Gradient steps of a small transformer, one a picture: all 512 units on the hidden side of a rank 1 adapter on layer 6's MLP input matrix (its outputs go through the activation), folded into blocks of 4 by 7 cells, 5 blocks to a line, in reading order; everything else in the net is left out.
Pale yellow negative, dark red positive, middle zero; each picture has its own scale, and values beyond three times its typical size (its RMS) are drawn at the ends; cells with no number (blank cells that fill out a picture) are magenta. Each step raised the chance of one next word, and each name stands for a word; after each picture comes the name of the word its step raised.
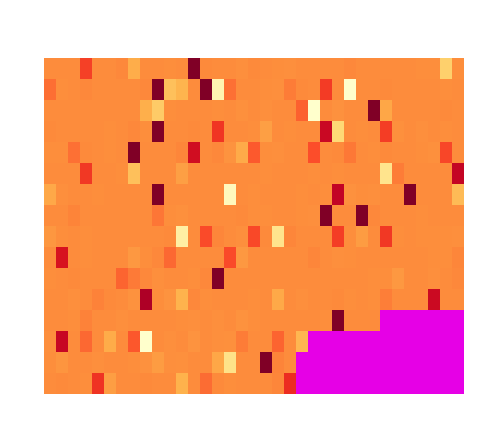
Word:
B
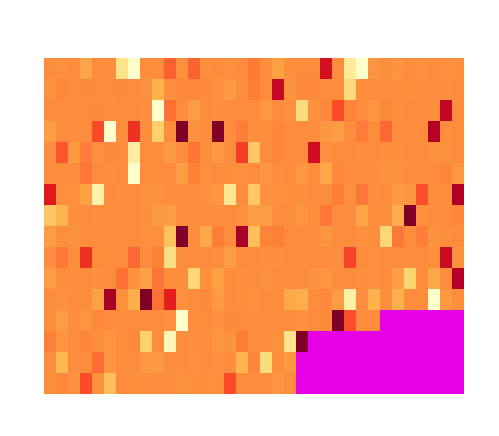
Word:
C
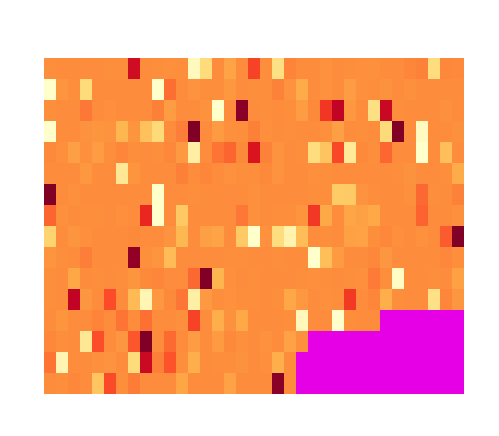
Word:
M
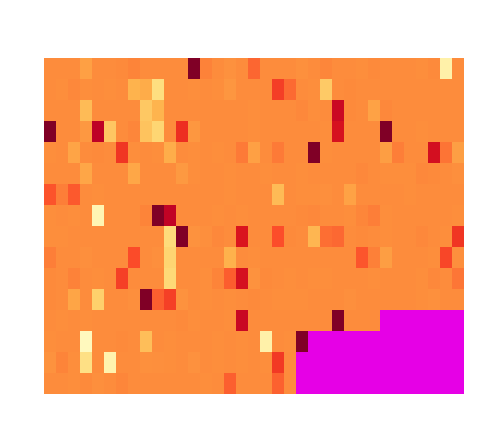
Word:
C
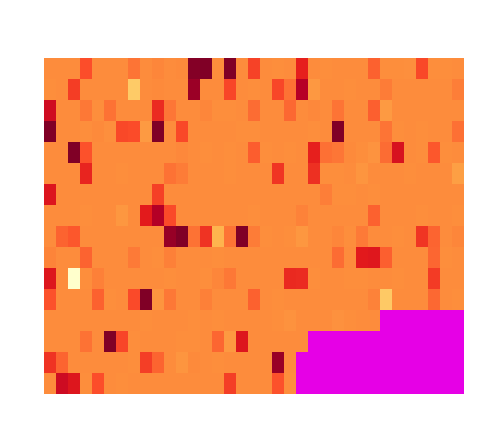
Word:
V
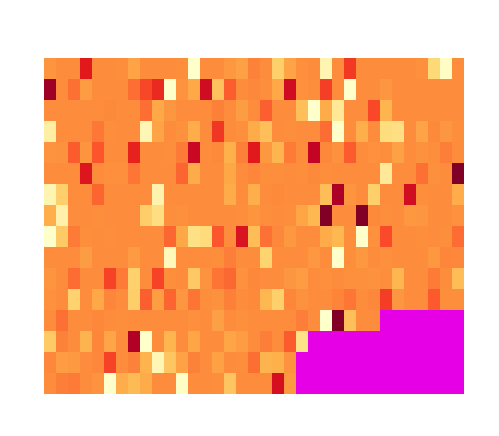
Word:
B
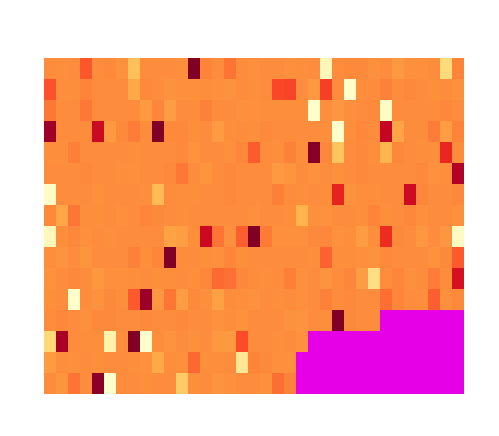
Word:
B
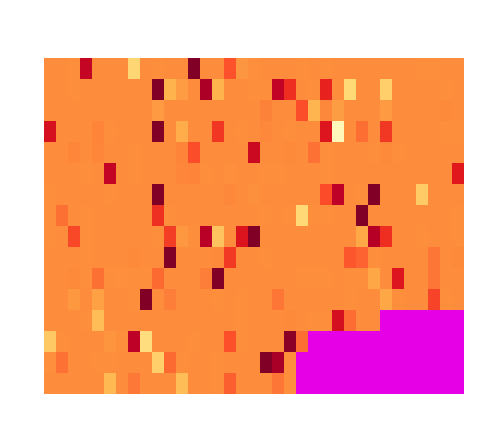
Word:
B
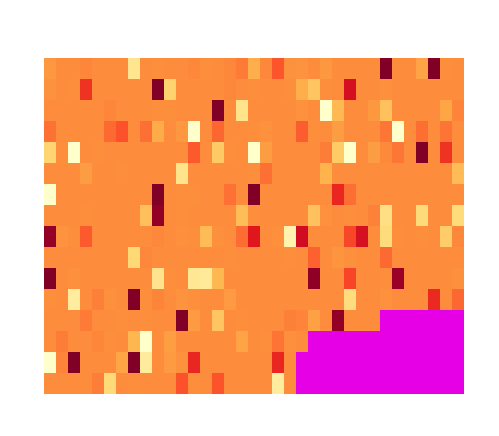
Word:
M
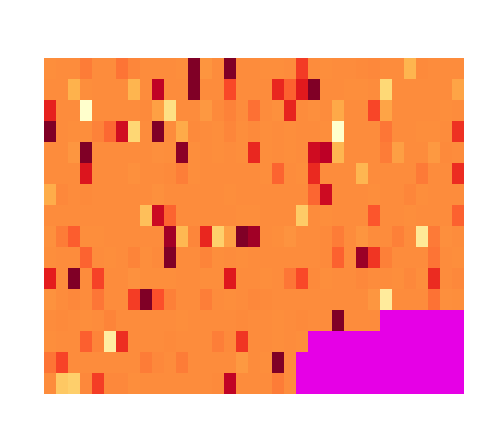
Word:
B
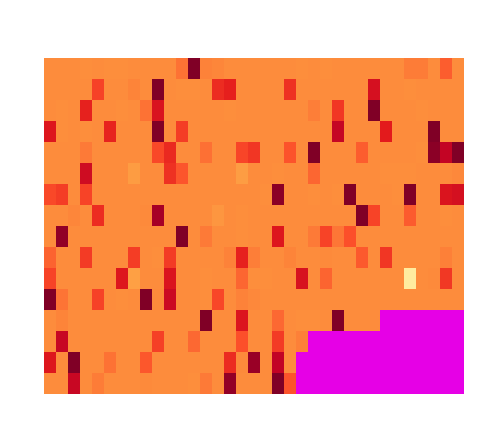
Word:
V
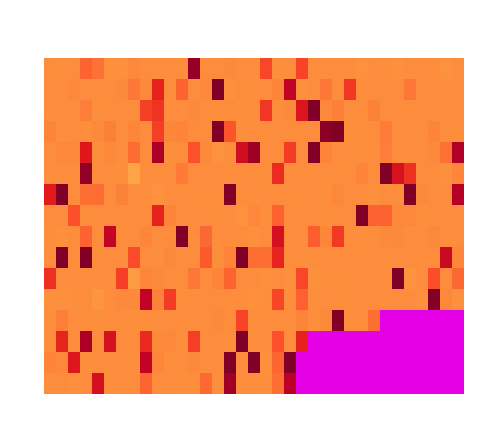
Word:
V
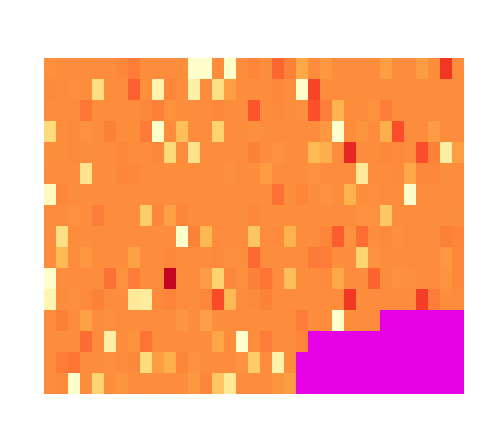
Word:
V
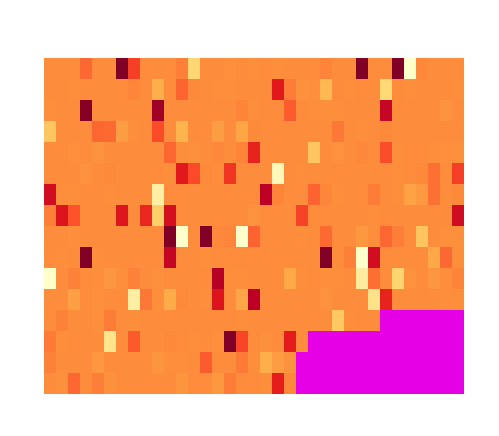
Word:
M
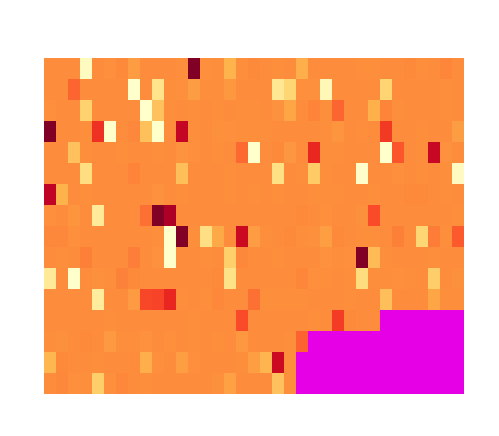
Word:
C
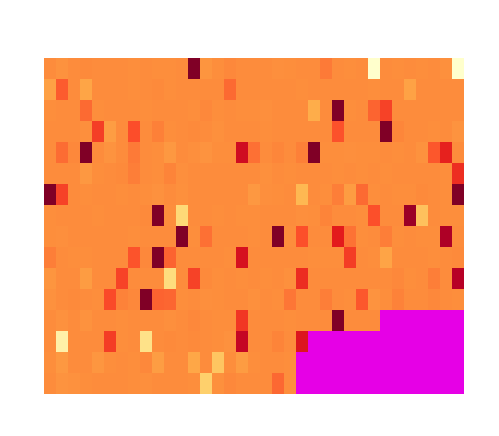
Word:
C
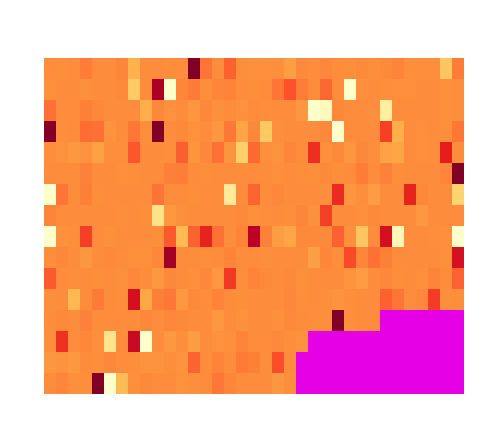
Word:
B
